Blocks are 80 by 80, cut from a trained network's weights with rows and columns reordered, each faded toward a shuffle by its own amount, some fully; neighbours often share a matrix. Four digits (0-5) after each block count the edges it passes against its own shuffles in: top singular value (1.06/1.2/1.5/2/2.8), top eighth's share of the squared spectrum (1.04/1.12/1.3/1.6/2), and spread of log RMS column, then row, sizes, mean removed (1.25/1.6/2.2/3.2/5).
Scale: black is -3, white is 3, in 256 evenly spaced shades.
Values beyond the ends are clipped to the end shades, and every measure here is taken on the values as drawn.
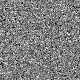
0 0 0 0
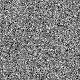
1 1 0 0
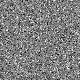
0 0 0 0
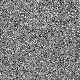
0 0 0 0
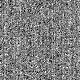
2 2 0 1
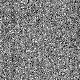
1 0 0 0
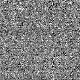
2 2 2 0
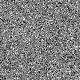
0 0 0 0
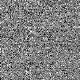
2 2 2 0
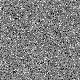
0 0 0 0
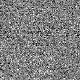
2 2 1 1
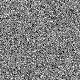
1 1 0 0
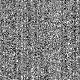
2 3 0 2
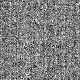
2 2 0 1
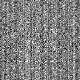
3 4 1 3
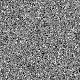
1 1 0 0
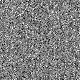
1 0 0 0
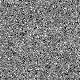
0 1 0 0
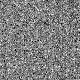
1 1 0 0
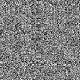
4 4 0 2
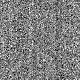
1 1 0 0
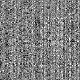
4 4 1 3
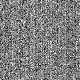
3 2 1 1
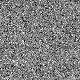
1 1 1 0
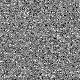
1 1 0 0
